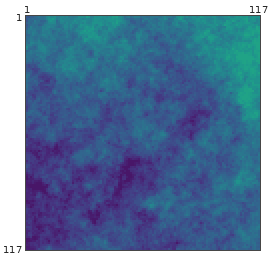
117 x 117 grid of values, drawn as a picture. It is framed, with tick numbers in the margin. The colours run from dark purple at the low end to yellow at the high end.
On average the colour sits 30% of the way up the scale. Values rise toward the top right. The ninth with the highest average is the top right. The bottom left is the ninth with the lowest average.
